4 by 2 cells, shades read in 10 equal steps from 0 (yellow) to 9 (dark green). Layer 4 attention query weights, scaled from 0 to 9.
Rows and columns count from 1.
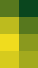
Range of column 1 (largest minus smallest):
6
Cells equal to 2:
1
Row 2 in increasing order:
2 6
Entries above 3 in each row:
2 1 1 0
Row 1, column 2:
9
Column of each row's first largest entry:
2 2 2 2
